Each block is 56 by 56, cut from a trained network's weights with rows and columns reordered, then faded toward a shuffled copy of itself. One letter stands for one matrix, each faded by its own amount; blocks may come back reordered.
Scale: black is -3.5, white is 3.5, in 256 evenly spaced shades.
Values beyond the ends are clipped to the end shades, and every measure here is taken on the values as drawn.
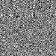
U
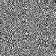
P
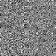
U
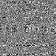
U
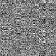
P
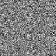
P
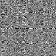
U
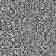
P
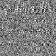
U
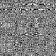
U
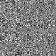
U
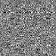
U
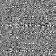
U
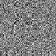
P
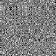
U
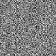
P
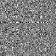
U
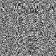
P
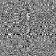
U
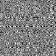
U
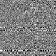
U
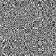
P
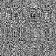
P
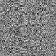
P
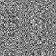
P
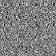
U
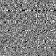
U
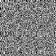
P
